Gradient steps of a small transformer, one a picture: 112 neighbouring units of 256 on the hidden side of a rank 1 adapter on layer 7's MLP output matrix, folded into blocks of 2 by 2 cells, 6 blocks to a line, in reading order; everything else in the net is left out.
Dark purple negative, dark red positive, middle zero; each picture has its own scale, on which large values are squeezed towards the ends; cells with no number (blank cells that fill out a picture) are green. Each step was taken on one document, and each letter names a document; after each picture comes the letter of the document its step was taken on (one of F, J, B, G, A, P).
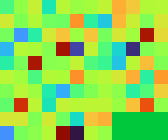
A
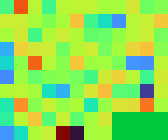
A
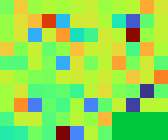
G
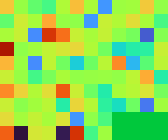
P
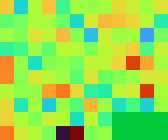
A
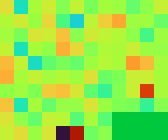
A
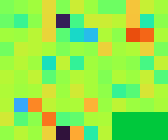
G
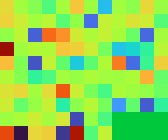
P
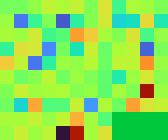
G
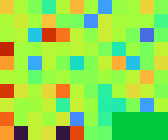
P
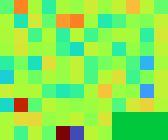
A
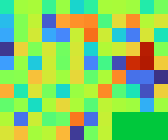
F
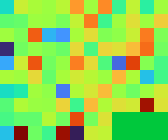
P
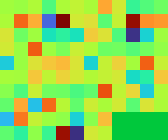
G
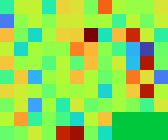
F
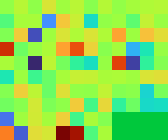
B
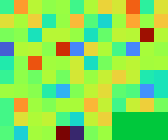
A
